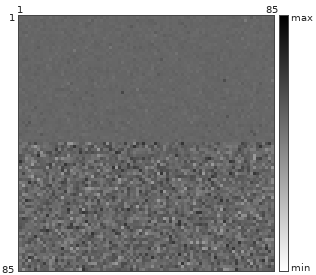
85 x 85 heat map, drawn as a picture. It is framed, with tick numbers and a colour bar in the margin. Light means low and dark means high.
A horizontal seam about 50% of the way down splits the table, and the top part is calmer. No overall slope runs across the table. No regular stripes run through it. The halves do not mirror each other. Overall the values sit about 60% of the way up the scale. A few values lie far out on both sides of the bulk.
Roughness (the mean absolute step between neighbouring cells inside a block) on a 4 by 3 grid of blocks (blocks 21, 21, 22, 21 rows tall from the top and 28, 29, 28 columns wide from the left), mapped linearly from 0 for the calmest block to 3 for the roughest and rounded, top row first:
0 0 0 | 0 0 0 | 3 3 3 | 3 3 3
